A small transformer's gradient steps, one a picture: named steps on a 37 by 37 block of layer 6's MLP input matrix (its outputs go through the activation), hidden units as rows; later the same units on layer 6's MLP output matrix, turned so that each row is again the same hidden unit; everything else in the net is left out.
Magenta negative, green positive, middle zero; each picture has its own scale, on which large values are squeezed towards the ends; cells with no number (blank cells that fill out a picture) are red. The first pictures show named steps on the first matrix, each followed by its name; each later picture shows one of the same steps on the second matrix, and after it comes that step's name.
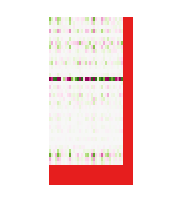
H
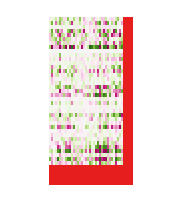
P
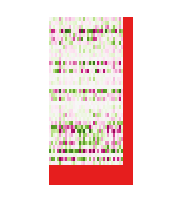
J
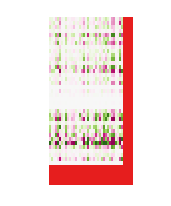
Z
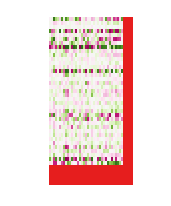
P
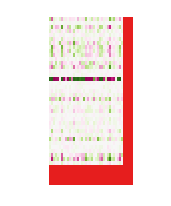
H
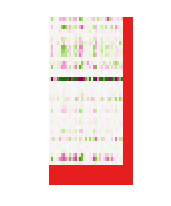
H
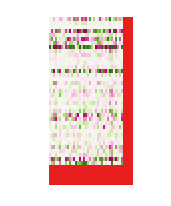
P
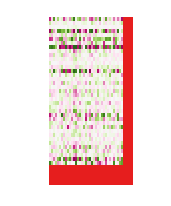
P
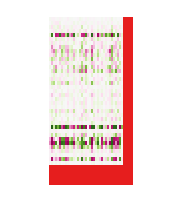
Z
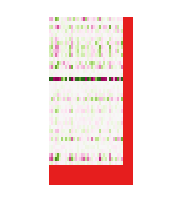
H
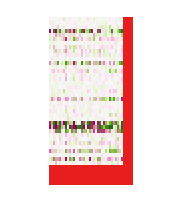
J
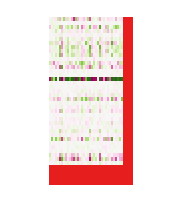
H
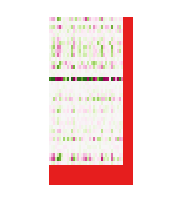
H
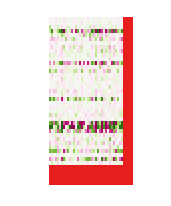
J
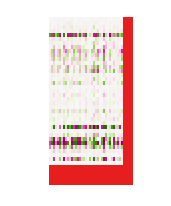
Z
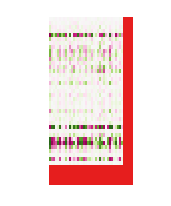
Z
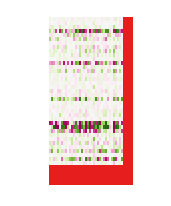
J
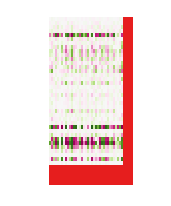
Z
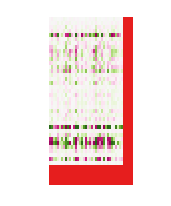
Z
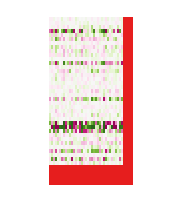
J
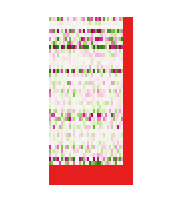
P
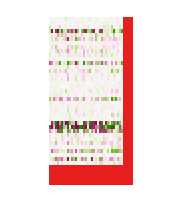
J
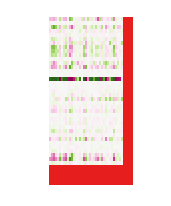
H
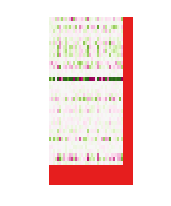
H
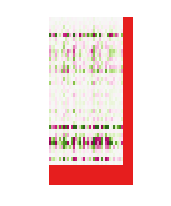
Z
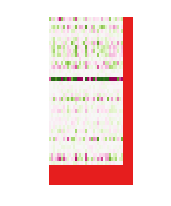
H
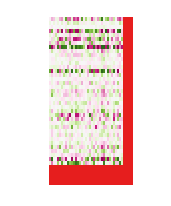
P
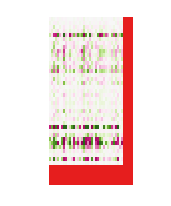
Z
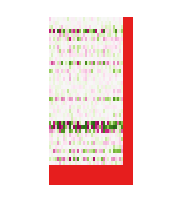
J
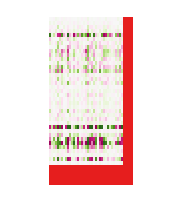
Z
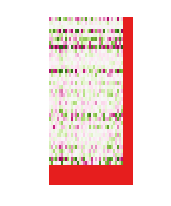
P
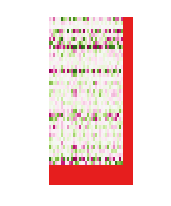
P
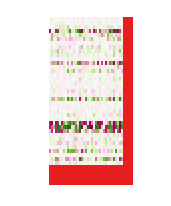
J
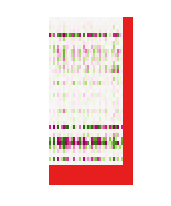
Z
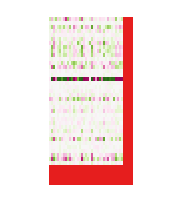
H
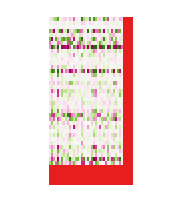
P
